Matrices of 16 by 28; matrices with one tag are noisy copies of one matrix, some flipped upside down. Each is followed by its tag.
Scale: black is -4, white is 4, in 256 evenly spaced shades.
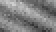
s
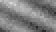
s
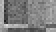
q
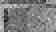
q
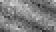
s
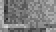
q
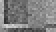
q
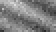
s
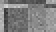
q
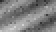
s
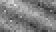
s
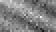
s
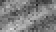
s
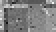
q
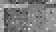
q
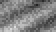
s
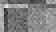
q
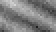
s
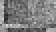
q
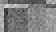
q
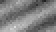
s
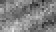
s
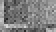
q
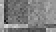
q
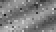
s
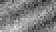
s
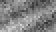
s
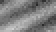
s
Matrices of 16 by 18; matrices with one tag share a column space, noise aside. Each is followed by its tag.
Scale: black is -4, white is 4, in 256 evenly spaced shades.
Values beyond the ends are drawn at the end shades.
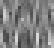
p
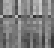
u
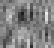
p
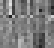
u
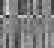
u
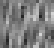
p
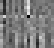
u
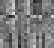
u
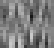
p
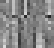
u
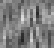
p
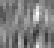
p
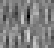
p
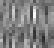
p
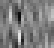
p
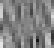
p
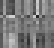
u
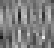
p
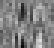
p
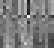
u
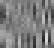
p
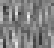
p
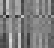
u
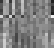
u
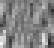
p
